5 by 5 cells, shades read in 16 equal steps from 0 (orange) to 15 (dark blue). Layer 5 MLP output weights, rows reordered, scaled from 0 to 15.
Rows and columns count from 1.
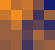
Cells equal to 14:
0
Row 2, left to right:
3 0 4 12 6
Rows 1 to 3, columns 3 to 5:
3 8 15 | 4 12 6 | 11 10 13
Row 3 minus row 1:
6 -1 8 2 -2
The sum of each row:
30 25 43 36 38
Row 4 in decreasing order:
10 9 6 6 5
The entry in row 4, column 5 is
9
